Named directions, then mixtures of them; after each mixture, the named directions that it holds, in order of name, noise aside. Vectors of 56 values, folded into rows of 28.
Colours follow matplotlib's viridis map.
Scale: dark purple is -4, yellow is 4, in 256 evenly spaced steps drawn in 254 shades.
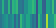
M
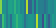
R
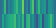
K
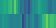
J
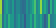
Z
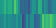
J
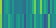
Z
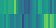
J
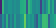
R, Z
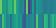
J, R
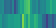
J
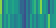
J, Z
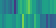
J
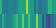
J, R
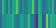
K, M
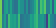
M, Z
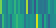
R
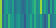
Z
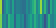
Z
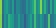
Z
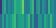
K, Z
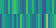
M, R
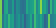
Z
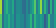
Z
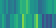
J, R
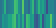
K
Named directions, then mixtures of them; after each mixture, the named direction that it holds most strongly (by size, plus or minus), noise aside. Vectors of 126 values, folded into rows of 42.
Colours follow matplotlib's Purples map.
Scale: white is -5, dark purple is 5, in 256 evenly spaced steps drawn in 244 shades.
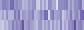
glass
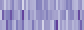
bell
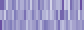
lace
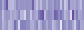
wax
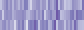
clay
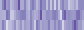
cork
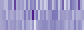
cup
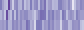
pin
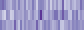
lace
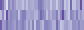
lace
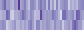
cork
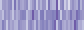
clay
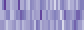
cork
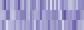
cork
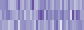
wax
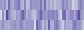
cork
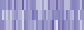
bell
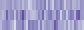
clay
